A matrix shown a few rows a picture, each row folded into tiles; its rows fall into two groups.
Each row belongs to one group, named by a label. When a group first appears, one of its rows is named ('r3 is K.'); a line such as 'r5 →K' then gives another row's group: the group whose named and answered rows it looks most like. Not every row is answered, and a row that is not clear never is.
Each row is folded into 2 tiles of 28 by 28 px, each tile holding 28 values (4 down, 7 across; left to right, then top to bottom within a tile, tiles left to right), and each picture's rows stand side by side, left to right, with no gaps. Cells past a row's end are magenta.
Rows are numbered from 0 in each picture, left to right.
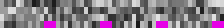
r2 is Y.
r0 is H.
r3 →Y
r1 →Y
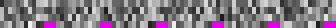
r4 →Y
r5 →Y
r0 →Y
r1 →Y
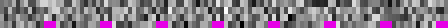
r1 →H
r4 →H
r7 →Y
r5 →H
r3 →H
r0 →Y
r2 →H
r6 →H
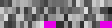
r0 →H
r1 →Y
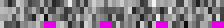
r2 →Y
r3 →H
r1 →Y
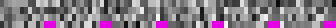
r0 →Y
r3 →Y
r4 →H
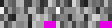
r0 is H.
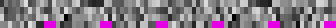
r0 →Y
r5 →Y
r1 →H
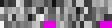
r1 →Y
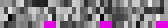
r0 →H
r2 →Y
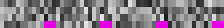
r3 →Y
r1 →Y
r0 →H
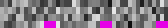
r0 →H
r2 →H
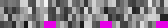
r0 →Y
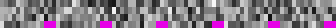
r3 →Y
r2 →H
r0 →H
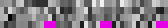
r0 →H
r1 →Y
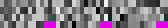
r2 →H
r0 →Y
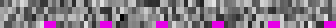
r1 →Y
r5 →Y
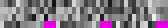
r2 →Y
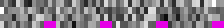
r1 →H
